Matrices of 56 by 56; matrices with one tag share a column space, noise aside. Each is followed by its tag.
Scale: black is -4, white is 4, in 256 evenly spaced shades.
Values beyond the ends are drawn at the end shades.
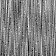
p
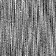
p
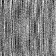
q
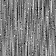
p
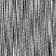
p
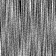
p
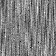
p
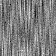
p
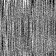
q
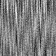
p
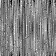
q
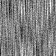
p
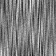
p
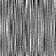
q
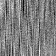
p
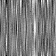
q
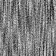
p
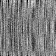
q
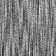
p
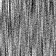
p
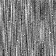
p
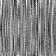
q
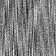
p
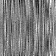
q
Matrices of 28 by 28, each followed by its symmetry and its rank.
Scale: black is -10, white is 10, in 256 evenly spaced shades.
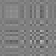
symmetric, rank one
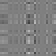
neither, rank one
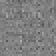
neither, rank five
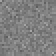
symmetric, full rank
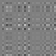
symmetric, rank one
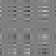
neither, rank one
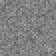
symmetric, full rank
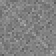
symmetric, full rank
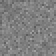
symmetric, full rank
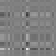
neither, rank one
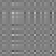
symmetric, rank one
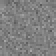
antisymmetric, full rank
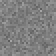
symmetric, full rank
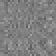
neither, rank five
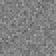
symmetric, full rank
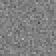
antisymmetric, full rank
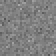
antisymmetric, full rank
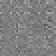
neither, rank five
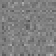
neither, rank five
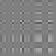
symmetric, rank one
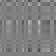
neither, rank one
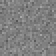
antisymmetric, full rank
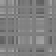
symmetric, rank one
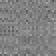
neither, rank five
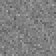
antisymmetric, full rank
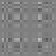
symmetric, rank one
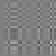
neither, rank one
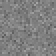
antisymmetric, full rank
